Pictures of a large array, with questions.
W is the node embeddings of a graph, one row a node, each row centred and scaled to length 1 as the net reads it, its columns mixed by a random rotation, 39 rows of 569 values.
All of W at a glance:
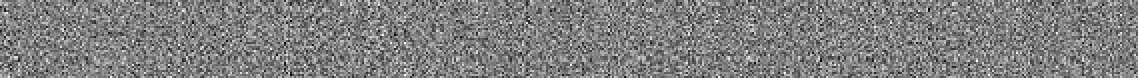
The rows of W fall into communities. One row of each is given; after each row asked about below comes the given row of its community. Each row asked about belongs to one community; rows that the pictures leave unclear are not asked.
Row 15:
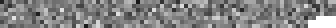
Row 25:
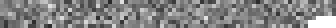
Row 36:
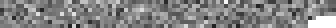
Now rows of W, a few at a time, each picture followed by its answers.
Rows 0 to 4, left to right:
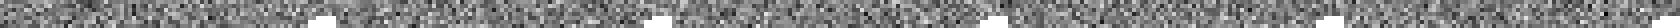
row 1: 25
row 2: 25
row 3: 15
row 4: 15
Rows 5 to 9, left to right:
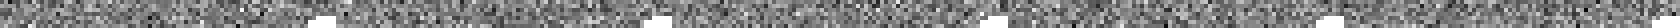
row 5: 36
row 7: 36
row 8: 25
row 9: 15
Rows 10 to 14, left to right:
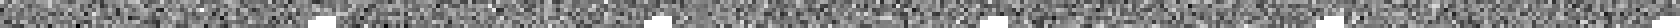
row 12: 15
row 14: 15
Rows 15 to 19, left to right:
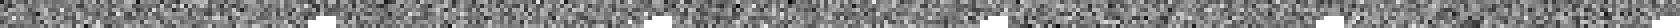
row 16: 36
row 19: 15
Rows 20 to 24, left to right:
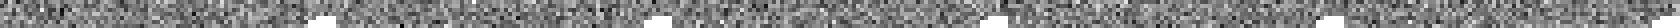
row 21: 25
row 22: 25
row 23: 36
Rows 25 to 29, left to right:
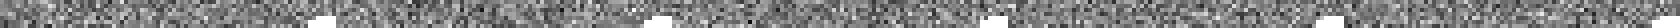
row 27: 15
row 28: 15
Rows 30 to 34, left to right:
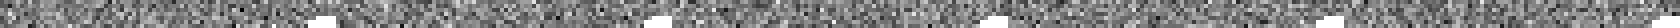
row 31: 25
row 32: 25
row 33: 36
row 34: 25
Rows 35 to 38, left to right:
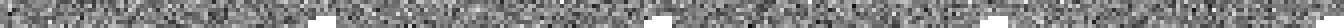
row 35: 25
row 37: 25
